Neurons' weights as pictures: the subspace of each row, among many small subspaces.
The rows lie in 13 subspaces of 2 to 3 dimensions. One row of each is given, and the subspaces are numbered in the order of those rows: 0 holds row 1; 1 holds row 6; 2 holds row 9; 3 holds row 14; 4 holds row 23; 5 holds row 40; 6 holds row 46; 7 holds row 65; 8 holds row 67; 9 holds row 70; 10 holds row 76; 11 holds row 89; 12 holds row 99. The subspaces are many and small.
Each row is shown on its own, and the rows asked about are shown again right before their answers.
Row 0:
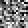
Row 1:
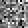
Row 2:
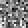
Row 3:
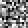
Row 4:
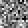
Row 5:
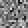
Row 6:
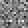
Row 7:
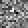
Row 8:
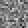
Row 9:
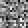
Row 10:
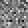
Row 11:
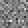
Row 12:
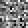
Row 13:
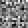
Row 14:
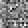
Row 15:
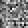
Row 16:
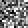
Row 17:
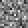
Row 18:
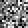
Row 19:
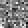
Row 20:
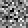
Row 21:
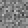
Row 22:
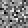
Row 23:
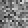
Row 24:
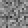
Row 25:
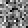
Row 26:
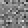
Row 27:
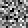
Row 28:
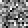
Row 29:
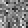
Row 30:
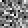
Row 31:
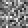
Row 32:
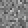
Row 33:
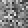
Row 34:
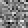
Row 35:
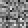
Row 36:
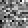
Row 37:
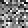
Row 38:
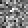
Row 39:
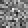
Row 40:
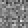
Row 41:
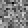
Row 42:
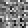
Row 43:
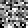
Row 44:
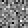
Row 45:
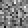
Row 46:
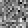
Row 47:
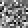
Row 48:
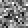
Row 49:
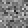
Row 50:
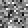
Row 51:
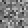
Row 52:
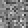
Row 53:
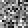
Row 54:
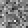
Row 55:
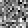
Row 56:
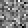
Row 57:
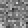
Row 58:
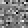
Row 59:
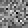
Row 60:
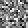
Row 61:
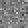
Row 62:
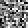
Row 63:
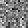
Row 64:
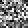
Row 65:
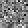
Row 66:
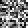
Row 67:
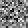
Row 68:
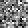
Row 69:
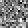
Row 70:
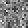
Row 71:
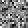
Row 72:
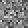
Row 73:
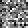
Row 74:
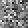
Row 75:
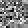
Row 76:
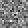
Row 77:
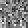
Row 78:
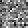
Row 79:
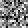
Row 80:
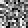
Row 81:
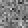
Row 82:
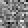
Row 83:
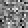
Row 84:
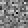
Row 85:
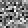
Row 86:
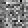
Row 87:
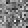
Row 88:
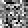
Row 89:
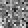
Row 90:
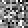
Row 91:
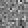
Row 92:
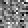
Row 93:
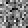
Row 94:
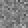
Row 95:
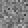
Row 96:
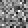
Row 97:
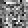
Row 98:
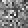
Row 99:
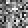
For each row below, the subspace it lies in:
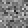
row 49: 9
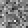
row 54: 12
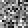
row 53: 6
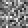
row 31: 7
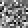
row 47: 12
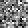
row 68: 6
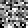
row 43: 11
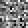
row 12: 2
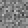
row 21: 12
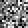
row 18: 6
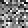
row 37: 1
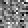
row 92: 10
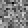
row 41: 3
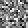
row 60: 8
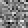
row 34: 10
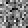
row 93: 12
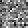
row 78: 3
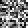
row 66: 2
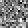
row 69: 6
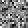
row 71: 5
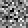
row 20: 8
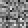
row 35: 2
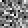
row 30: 4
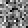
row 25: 12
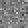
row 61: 10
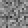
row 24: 7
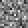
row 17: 4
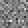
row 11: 1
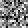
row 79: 7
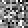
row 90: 0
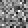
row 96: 6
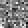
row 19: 11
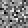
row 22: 10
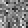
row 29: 9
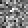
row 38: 12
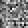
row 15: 3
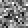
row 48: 3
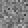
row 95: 7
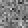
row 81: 4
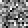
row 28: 3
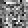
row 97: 5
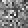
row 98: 4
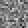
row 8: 8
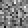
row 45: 11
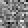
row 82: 10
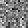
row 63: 9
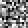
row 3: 5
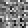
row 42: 2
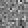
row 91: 0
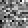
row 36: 4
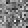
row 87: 12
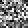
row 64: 9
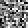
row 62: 8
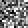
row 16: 6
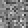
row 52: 2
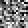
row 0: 10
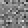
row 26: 1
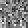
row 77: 11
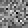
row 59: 5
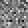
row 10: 1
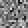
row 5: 0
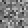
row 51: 0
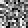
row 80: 9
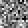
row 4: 4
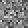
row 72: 0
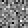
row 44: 5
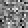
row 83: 8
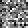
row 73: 3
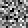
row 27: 8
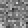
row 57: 11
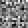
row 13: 5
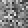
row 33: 4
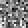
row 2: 11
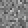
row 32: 0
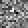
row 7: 12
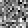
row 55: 6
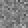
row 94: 7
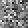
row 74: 4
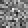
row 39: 9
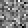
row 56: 7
